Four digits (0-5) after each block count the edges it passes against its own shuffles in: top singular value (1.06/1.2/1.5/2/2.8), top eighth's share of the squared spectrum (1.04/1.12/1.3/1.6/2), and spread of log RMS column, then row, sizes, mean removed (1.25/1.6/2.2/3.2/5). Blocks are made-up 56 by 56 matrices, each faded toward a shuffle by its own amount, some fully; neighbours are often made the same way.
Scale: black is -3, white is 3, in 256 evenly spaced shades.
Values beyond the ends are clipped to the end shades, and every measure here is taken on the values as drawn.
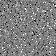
0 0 0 0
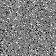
1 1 0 0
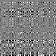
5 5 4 4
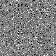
3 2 1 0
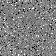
2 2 0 1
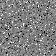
0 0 0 0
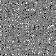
3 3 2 1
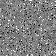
0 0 0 0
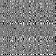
4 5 3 3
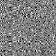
3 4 2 2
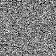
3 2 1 0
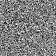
1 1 0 0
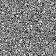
0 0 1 0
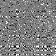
4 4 2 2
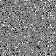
3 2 1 1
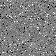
2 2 0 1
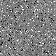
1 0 0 0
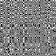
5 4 3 3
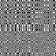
5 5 4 4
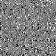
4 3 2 1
